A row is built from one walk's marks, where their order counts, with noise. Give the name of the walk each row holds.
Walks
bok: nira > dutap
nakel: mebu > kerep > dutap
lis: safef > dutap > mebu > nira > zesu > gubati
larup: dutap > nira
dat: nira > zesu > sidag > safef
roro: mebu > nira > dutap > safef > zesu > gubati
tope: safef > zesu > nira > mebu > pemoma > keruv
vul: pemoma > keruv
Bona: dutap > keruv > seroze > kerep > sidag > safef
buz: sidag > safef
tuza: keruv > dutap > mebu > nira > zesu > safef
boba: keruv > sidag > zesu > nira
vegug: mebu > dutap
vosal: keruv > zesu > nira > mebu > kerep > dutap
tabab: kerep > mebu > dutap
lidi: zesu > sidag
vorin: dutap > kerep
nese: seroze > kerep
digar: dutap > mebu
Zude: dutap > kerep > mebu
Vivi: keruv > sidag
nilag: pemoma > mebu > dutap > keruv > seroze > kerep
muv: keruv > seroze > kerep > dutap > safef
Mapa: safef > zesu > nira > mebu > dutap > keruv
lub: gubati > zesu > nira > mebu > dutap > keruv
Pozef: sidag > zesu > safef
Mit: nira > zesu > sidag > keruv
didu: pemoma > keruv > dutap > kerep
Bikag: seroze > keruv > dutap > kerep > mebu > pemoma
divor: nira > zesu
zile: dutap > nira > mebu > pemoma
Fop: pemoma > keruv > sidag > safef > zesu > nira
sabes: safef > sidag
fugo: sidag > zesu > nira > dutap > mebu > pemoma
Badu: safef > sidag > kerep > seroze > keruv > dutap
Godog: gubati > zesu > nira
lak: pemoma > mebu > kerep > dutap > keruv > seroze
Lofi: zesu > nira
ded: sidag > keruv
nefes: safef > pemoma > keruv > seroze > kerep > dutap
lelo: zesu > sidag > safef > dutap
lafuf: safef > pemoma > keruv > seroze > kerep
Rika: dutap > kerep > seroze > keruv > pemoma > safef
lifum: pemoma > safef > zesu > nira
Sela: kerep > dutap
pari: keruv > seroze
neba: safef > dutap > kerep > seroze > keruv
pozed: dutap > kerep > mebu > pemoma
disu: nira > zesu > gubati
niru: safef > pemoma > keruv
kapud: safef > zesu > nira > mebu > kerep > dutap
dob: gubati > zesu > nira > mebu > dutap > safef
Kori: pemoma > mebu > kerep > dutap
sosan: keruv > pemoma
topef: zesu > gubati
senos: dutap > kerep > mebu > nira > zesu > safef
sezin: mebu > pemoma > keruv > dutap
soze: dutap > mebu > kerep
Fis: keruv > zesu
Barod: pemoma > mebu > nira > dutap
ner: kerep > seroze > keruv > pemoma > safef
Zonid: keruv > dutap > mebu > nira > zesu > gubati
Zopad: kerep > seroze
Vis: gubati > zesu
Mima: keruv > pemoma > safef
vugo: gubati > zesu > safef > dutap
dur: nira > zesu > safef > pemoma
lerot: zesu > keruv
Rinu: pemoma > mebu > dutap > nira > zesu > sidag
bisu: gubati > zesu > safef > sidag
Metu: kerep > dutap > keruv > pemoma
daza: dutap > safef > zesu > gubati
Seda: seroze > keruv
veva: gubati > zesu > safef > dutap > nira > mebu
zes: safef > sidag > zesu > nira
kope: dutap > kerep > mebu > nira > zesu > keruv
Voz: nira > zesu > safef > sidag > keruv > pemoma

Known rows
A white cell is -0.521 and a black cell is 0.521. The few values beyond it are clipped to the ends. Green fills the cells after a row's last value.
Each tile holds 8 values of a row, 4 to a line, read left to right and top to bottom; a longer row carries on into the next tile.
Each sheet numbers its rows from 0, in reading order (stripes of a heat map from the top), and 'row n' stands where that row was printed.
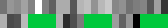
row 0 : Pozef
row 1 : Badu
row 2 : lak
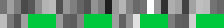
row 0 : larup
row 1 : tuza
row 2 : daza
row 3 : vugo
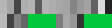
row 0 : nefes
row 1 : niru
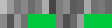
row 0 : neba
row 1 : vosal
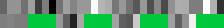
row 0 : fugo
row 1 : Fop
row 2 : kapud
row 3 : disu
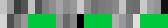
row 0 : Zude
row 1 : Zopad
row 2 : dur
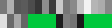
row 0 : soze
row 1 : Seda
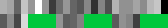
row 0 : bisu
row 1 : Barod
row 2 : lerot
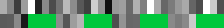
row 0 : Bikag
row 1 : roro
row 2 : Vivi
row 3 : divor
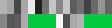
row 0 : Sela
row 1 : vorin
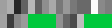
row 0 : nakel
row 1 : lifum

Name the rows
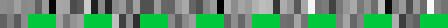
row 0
lub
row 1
pozed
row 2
nilag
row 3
lis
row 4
vul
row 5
sosan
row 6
tope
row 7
buz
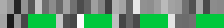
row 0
muv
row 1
senos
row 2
ner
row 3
digar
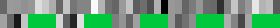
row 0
zes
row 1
dat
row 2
Mapa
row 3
veva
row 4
Voz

